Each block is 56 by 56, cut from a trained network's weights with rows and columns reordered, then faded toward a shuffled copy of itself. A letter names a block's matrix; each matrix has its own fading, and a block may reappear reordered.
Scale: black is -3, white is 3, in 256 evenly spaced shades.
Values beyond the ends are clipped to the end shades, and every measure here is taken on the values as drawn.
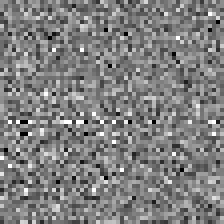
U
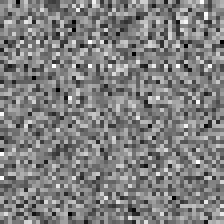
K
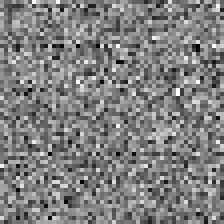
U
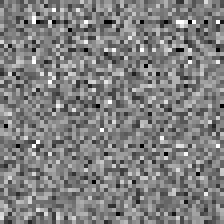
U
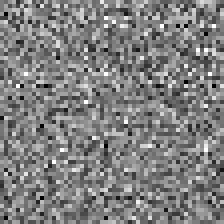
U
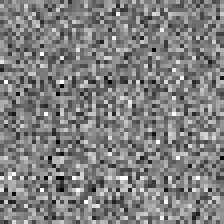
U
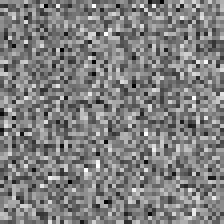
U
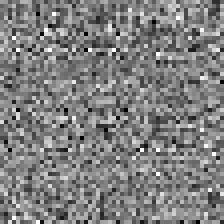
K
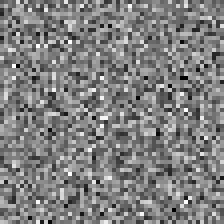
U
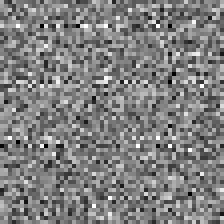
U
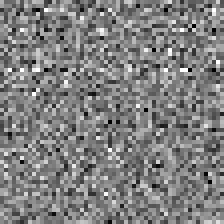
U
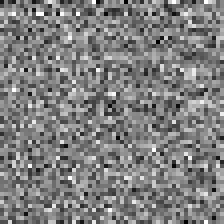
K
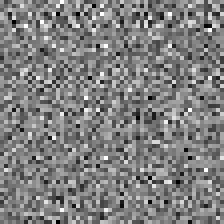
K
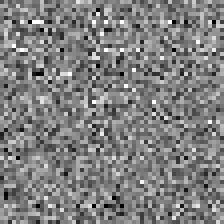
U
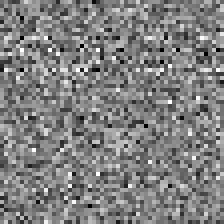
U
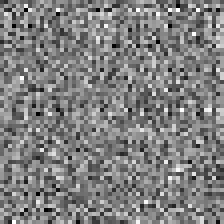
K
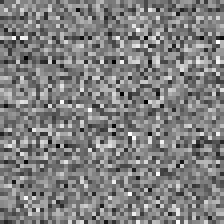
K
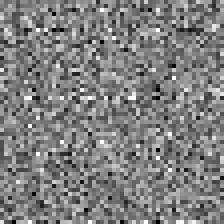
U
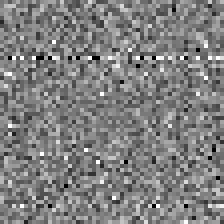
U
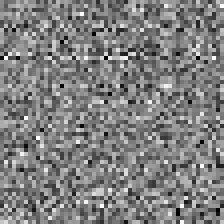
K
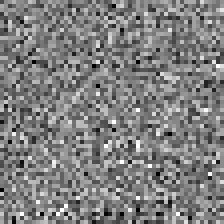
U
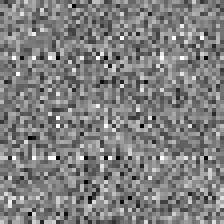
U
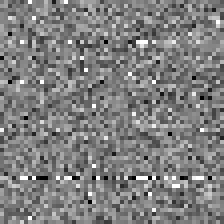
U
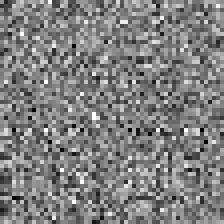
K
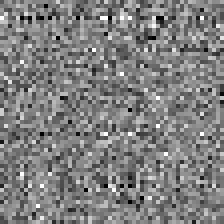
U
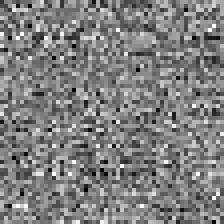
K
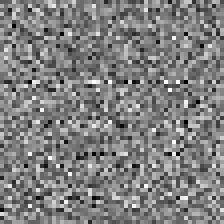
K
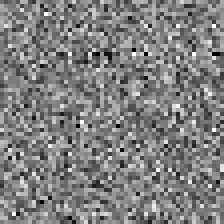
U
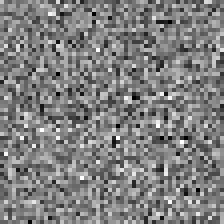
U
